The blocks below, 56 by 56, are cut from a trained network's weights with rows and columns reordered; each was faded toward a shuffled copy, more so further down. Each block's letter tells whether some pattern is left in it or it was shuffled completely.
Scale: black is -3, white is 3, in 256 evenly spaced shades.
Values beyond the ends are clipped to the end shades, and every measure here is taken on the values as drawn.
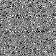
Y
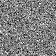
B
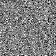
Y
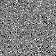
Y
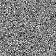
Y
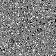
B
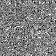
Y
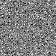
Y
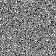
B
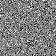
B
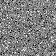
B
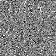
Y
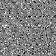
Y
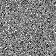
B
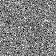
B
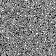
B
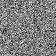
B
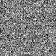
Y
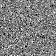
B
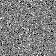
B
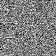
Y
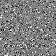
Y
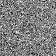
Y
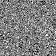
B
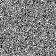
Y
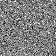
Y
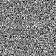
Y
